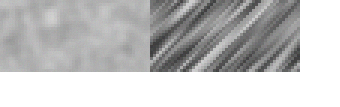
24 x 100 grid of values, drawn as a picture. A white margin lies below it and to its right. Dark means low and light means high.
The table splits into one row of 2 panels. Panel 1,1: high, blotchy, faint in contrast. Panel 1,2: middling, slanting up to the right, strong in contrast.
